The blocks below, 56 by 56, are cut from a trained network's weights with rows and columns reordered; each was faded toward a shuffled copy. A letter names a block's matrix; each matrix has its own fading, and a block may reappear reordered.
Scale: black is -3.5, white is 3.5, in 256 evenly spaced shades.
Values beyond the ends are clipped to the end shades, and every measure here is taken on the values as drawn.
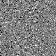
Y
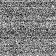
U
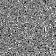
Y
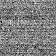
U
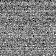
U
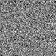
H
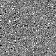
Y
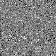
Y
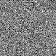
H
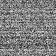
U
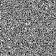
H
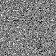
Y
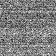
U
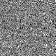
H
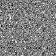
H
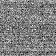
U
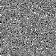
Y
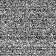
U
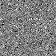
Y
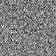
H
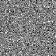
H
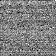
U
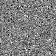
Y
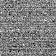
U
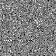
Y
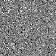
Y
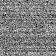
U
